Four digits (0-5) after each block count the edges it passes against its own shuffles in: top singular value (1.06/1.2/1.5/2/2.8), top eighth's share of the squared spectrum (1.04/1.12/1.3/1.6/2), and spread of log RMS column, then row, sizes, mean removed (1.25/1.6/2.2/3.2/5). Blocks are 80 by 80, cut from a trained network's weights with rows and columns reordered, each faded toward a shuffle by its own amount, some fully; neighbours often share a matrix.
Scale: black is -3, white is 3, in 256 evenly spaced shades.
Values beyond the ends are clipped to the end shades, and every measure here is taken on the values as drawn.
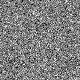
0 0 0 0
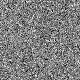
0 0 0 0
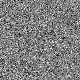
0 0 0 0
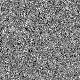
0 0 0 0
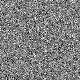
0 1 0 0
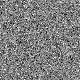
0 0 0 0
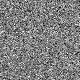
1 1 0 0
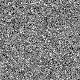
1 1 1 0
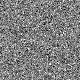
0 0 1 0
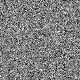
1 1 1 0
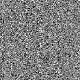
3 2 2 0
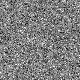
1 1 0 0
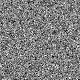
1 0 0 1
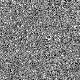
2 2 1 2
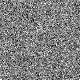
1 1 0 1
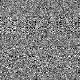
2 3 1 3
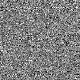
2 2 0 2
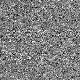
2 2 0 2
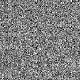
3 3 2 1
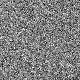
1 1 0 0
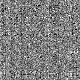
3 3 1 2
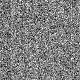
1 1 0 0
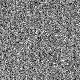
1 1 0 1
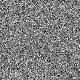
1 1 0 0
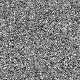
1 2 0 2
